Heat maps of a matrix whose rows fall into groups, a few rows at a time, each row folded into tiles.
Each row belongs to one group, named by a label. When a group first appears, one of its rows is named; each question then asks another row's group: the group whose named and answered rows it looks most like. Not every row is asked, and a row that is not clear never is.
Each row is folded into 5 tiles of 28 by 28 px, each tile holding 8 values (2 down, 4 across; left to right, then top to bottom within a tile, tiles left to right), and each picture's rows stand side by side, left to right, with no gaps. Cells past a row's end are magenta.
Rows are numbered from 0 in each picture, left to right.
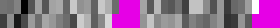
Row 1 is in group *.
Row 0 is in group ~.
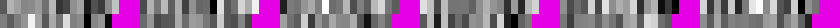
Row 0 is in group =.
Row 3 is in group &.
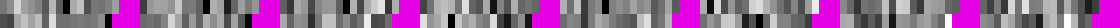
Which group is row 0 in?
=
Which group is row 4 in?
~
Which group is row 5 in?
*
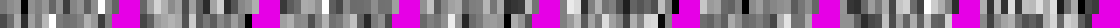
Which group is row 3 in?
=
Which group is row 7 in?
*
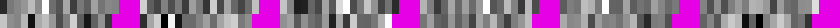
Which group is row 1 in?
~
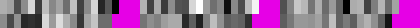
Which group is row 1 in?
*
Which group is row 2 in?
=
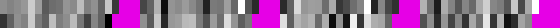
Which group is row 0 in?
=
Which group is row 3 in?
&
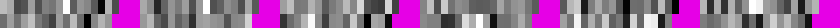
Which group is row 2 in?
=
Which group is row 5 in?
*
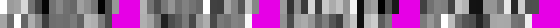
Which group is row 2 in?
*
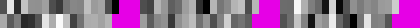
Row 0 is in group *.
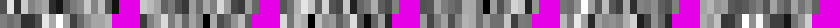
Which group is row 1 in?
=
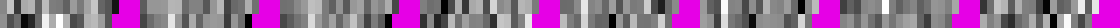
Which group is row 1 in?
=
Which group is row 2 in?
=
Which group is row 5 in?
&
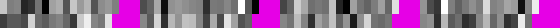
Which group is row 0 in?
~
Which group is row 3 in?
&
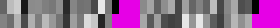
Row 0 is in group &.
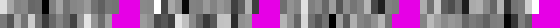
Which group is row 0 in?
~
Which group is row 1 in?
~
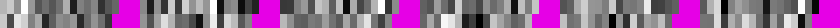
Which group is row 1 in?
*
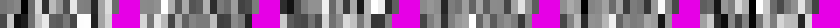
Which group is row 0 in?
~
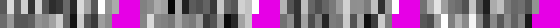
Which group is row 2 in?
&
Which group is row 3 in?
=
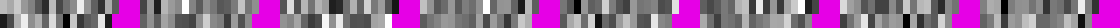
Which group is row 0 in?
=
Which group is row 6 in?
=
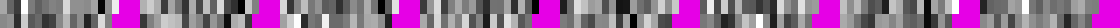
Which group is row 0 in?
&
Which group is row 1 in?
=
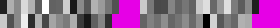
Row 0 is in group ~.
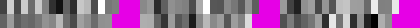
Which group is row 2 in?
&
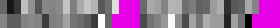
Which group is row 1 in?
=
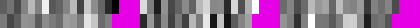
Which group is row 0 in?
*
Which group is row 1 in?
&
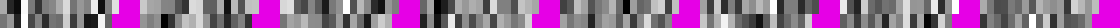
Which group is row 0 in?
&
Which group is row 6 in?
&
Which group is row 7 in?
&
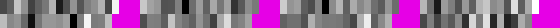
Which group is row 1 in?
~
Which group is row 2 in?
~
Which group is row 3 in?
&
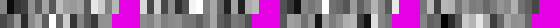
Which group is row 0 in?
&
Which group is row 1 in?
*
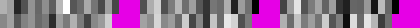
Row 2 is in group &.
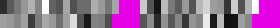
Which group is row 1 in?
&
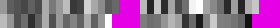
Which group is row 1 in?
*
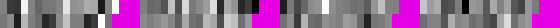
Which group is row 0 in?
&
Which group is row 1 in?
*
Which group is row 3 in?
~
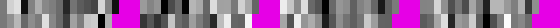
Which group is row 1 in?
~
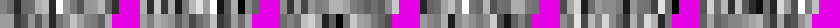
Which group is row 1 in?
*
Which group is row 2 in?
*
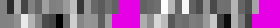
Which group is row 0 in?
*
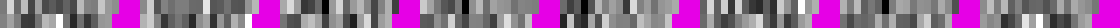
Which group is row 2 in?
~
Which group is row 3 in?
~
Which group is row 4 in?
~
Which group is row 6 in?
~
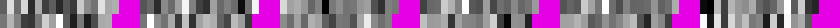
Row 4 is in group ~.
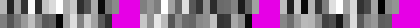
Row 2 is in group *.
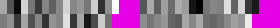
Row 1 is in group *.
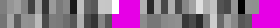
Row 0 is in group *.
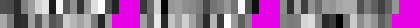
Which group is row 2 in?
*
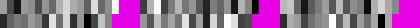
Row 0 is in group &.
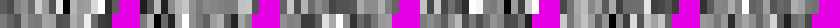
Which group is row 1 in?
~
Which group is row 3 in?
*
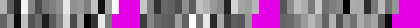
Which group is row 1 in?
&
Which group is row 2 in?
=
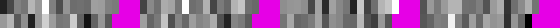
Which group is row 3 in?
=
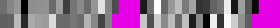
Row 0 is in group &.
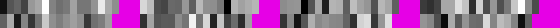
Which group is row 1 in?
&
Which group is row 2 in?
~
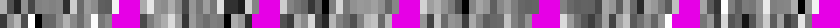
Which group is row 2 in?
~
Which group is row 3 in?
~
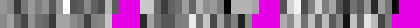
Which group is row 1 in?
&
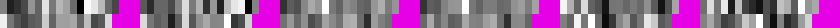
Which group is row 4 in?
~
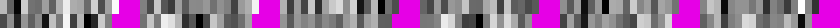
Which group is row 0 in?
&
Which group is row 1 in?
*
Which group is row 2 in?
*
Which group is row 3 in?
*
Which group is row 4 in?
~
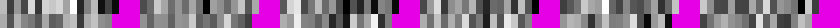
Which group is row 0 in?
*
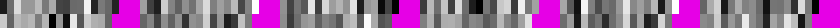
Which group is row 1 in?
&
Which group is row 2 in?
*
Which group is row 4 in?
&
